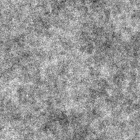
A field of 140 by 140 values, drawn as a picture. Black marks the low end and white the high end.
There is no overall slope. The halves do not mirror each other. Overall the values sit about 60% of the way up the scale. No single row or column stands out from its neighbours. The field is mottled with small blotches. The values follow a bell shape. No regular stripes run through it.
